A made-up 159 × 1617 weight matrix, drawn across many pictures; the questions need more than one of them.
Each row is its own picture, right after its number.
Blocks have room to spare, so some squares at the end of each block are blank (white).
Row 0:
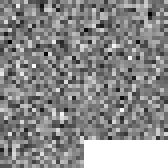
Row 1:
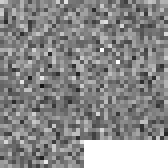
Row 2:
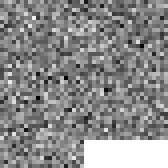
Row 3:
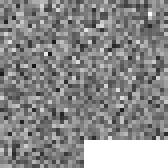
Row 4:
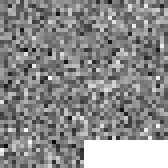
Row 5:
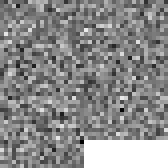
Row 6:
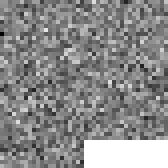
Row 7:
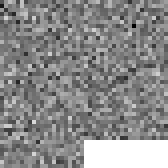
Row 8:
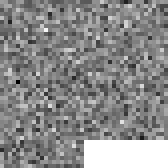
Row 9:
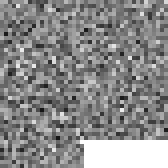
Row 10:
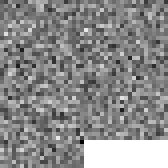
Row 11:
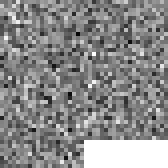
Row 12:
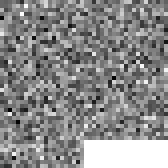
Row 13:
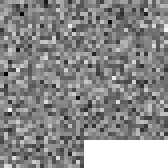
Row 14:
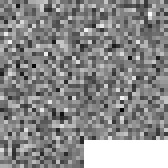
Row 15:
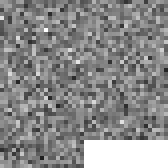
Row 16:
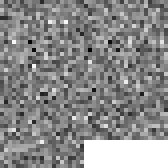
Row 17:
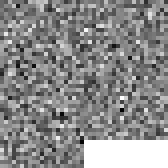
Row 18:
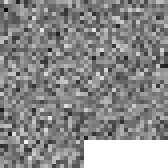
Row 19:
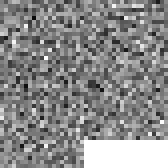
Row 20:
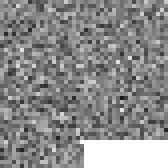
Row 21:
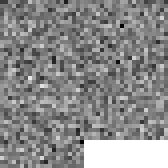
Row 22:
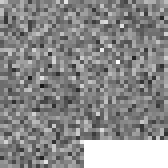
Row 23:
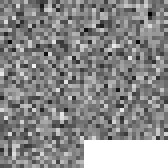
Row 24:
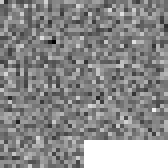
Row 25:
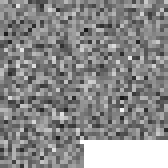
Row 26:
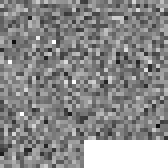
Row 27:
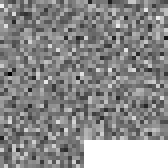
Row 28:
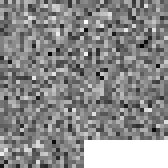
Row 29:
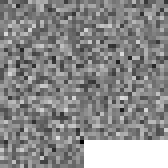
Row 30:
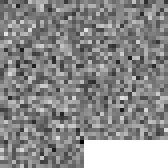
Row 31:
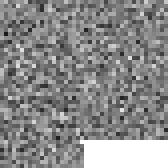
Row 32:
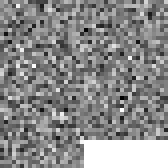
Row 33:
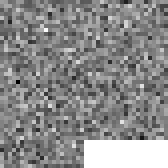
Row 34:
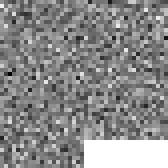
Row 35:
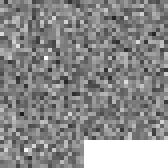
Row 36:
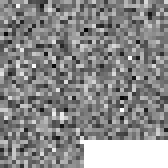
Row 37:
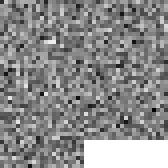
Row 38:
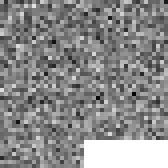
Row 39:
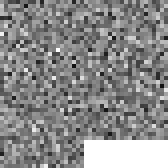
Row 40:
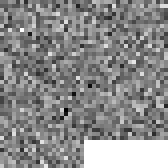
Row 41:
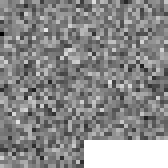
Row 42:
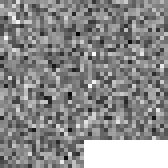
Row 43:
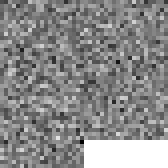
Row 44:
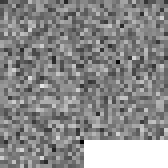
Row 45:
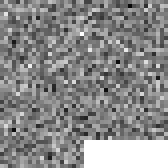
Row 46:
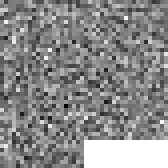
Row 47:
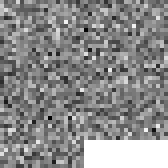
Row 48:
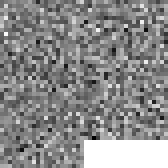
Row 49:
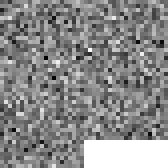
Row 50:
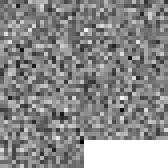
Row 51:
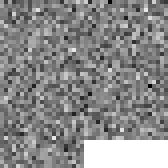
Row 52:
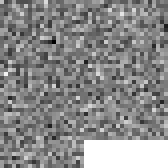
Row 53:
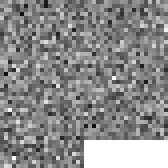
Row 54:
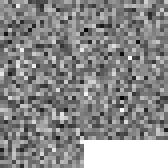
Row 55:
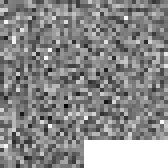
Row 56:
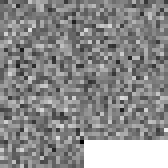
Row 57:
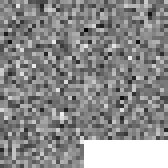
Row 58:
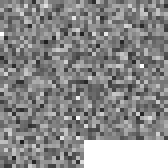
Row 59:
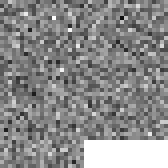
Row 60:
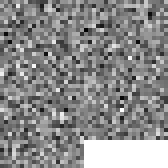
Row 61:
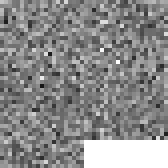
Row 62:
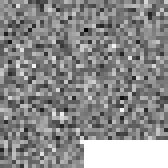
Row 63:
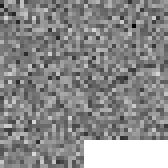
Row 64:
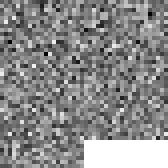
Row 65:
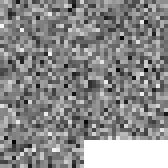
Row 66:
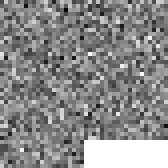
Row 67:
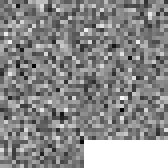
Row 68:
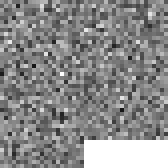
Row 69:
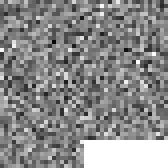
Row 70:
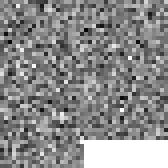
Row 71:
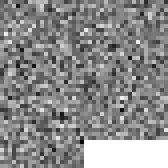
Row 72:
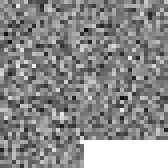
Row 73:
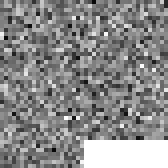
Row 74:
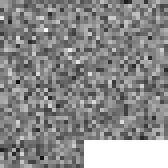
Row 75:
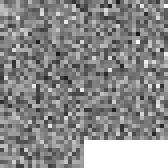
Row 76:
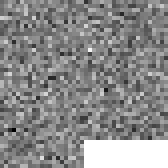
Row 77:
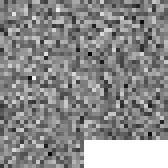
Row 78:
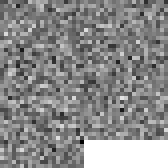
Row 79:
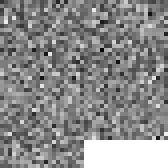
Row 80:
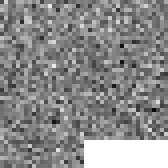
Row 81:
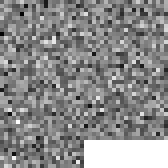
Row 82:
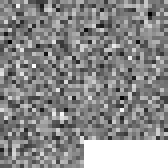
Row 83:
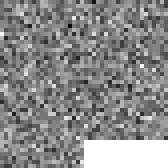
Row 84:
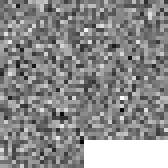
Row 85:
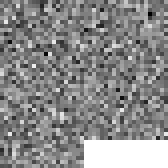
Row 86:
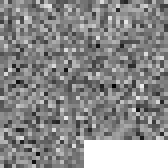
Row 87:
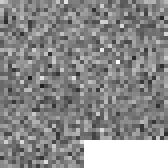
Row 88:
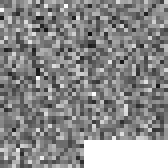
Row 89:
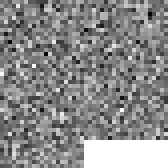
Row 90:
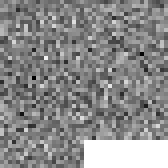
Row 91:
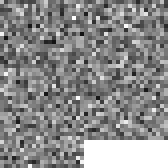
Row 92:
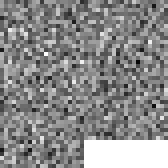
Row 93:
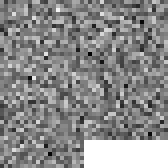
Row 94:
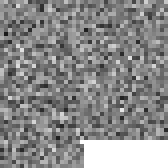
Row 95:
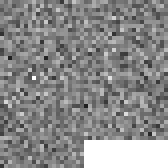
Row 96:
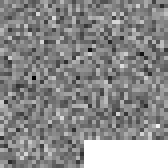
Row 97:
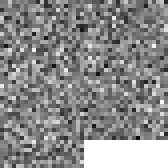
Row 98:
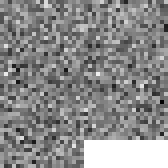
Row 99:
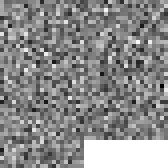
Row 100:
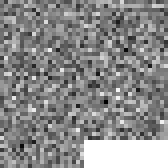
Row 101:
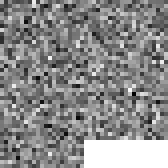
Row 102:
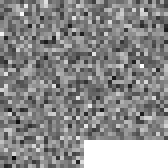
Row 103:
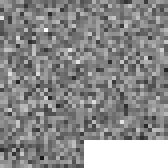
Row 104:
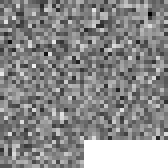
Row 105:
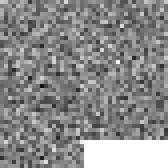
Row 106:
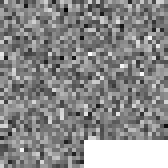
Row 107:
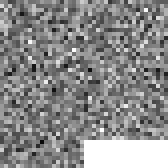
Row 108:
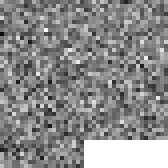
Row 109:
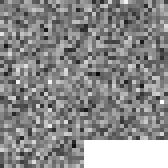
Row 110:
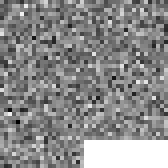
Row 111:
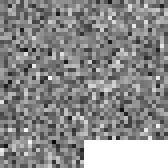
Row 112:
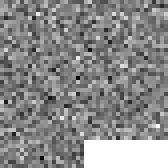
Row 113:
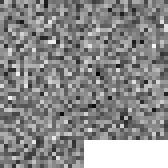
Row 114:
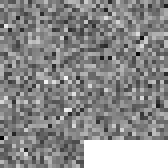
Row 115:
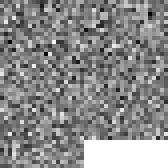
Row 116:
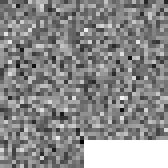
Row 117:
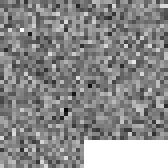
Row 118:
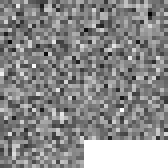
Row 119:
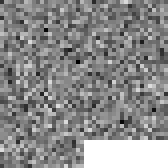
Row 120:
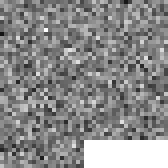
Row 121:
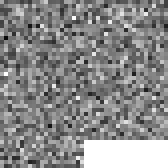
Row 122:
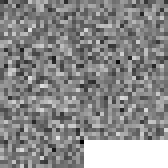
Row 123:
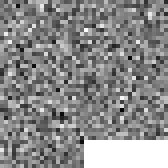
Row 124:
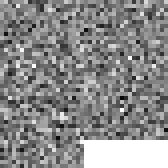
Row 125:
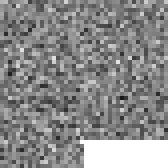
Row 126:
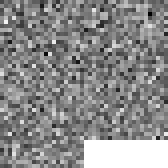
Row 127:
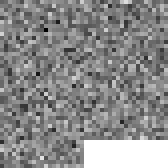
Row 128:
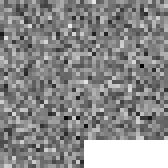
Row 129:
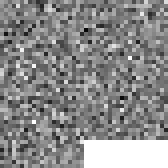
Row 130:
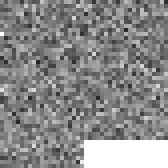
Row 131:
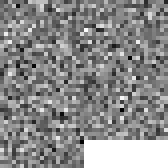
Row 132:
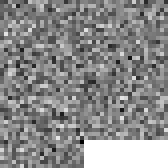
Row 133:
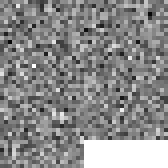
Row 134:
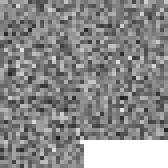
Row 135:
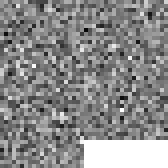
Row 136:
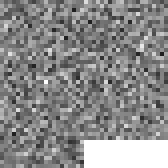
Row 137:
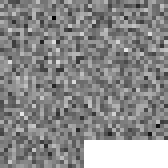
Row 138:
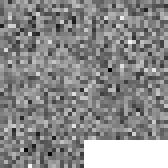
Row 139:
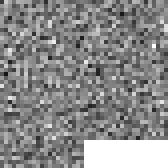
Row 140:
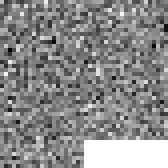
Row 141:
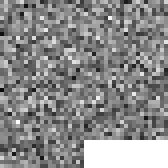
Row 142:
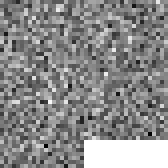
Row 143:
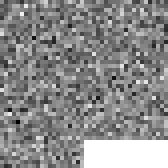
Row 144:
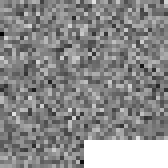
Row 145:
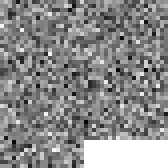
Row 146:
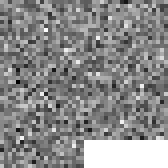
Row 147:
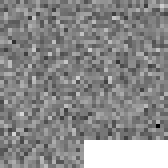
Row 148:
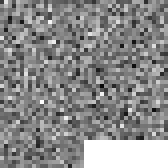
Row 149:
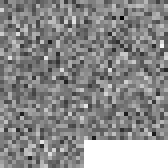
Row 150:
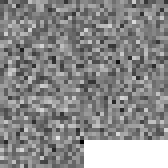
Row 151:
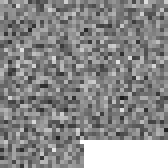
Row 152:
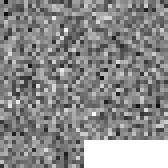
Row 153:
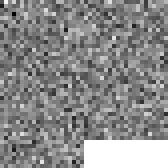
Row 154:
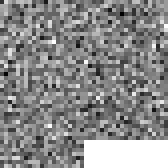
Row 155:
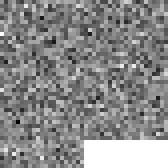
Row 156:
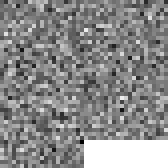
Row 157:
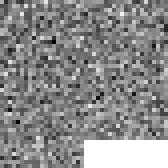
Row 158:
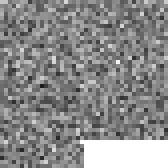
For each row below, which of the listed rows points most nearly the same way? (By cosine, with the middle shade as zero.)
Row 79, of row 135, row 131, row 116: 135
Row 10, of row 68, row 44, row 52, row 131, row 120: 131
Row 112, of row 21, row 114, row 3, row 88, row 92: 114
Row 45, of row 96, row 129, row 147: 147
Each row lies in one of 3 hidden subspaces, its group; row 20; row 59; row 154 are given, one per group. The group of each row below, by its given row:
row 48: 59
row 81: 154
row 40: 59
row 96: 59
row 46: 59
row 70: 20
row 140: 154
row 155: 154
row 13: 154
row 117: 59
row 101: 154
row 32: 20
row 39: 59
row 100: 59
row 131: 20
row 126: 20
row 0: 20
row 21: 20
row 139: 154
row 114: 59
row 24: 154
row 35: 59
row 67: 20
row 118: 20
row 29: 20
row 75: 59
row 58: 154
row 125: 20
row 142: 59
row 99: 59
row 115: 20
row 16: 59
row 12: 154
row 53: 154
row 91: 154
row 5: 20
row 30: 20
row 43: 20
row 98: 154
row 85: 20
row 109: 154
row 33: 154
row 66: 59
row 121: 154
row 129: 20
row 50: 20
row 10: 20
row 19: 59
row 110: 154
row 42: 59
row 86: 154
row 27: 59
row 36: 20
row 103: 154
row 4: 59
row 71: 20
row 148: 154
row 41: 154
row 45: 59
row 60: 20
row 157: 154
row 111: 59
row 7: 59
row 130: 154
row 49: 59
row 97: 154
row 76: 59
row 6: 154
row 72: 20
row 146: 154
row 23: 20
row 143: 154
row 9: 20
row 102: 154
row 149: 59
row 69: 59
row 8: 154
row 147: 59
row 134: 20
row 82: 20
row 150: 20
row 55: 59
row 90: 59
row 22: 20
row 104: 20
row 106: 59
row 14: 20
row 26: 59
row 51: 59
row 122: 20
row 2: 59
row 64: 20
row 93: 59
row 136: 59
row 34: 59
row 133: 20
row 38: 154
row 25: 20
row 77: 59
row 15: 154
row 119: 154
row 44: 20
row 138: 59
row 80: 154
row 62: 20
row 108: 154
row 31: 20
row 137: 59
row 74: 154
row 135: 20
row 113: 154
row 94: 20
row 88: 154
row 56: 20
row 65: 59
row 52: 154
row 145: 59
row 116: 20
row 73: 154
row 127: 154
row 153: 59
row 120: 154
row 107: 59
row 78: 20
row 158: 20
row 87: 20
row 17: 20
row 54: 20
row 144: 154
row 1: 20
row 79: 20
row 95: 59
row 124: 20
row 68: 20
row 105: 20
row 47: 59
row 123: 20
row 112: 59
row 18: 59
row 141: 154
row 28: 59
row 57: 20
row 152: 59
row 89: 20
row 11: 59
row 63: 59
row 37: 154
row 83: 154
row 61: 20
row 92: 59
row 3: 20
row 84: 20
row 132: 20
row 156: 20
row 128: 154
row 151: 20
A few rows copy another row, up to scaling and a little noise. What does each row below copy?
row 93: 77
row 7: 63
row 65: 145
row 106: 66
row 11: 42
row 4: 111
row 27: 34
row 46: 55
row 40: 117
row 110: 143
